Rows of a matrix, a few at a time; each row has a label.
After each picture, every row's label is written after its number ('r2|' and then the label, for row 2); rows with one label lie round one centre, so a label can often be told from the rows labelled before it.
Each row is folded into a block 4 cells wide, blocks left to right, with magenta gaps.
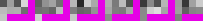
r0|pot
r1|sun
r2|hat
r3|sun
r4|pot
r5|hat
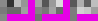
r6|hat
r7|hat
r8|pot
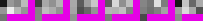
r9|pot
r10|pot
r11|hat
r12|pot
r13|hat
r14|pot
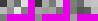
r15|pot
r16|pot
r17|hat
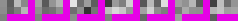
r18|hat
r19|hat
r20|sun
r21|pot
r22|pot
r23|sun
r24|pot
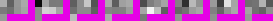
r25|hat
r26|pot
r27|sun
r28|hat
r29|pot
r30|hat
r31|hat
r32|sun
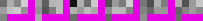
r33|pot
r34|hat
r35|pot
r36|pot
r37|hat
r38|hat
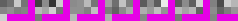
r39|sun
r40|pot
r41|sun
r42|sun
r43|pot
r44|pot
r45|hat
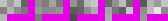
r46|sun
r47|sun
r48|hat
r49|sun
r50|pot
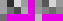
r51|hat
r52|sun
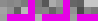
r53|sun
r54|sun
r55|hat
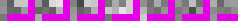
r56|hat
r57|hat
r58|hat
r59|pot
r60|sun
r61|sun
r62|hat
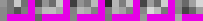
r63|sun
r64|pot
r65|pot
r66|pot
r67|pot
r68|hat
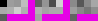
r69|pot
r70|pot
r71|hat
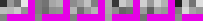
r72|pot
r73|hat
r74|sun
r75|hat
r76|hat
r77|pot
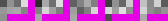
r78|pot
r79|pot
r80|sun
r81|pot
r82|sun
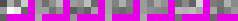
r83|pot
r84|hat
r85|sun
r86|sun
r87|sun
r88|pot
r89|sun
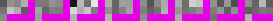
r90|pot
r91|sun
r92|pot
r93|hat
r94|hat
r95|hat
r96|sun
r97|sun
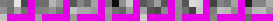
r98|sun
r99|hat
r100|pot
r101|hat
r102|sun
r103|hat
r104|pot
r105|pot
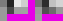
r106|hat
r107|hat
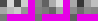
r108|pot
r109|hat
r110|hat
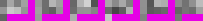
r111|pot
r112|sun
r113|sun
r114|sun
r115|hat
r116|hat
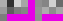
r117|hat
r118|sun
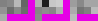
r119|sun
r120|hat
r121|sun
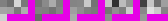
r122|sun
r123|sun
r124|sun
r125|hat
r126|pot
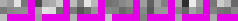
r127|sun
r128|pot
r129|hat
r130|sun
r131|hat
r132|hat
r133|sun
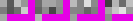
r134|hat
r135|sun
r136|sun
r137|pot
